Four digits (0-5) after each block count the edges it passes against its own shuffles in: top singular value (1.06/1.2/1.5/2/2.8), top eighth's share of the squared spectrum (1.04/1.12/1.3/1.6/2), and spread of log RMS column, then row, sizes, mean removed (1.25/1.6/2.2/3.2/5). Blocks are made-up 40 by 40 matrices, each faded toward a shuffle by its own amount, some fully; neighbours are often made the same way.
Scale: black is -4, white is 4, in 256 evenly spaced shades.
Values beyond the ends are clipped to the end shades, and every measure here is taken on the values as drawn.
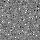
0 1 0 0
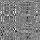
4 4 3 2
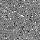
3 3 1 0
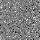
3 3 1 1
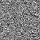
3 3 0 0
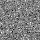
0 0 0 0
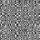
4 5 3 3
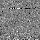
2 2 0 2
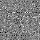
1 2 0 2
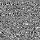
1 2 0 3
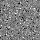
0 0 0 0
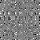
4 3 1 1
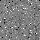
1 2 0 0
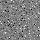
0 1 0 0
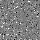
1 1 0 0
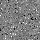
0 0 0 0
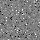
0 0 0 0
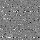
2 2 0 2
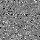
1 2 0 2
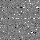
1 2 0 1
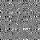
4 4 2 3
